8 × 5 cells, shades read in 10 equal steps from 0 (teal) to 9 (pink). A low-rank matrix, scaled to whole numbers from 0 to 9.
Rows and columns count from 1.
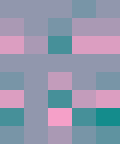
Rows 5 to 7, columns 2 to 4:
5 7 5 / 5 2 7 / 5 9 2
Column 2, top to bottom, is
5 5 6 5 5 5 5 5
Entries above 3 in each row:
5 5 4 5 5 4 2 4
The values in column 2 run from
5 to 6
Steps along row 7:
up up down down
